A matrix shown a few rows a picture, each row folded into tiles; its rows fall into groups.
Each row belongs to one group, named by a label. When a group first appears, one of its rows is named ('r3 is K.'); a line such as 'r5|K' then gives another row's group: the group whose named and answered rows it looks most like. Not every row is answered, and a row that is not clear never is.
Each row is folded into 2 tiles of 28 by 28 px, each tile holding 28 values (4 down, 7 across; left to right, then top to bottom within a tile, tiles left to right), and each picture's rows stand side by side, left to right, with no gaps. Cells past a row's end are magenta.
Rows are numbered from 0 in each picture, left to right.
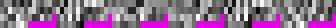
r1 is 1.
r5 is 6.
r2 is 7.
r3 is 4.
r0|6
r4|1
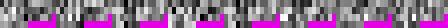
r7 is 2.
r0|1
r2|7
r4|7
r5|7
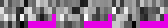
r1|7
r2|1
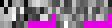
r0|1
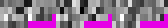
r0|7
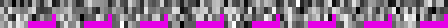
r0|6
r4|1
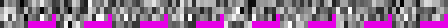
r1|4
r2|1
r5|6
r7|1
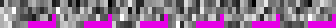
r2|2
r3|4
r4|4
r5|2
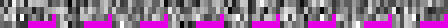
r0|1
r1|7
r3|7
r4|4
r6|4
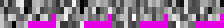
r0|4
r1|2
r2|2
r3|4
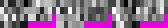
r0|7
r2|7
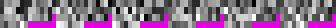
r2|6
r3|2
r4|6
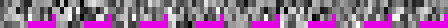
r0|2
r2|2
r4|6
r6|6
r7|7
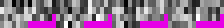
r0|6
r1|4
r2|7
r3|2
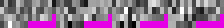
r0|4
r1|7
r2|2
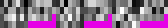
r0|2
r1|1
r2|2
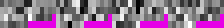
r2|2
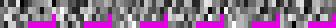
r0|2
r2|6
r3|4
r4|6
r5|4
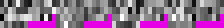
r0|2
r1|1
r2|2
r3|1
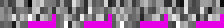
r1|4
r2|1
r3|4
